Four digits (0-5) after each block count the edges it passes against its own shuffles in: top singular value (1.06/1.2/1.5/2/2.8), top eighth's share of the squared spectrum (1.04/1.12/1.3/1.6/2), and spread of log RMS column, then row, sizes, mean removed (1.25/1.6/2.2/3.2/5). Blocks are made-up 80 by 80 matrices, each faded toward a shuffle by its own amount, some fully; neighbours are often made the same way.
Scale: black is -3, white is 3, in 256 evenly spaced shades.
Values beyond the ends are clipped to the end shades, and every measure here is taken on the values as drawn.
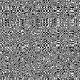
5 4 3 3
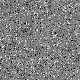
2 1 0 0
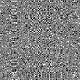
4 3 2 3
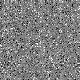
3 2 0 0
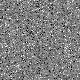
2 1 0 0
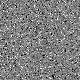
1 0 0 0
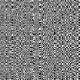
5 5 4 3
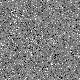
1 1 0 0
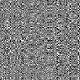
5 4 3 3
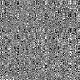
4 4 3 2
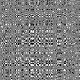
5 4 3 4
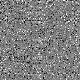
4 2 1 1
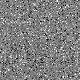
3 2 0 1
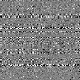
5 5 2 4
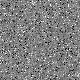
0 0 0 0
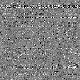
4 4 1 3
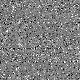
3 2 0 1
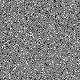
3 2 1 0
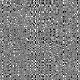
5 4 3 2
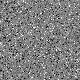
0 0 0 0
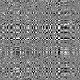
5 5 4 4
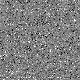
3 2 0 0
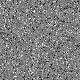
1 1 0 0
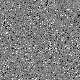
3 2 0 0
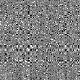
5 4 2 3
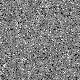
0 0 0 0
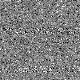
1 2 0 3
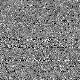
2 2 0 3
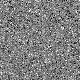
0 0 0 0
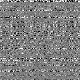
4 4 1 4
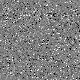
1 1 0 1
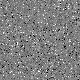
0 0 0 0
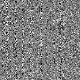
1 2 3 0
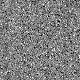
2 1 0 0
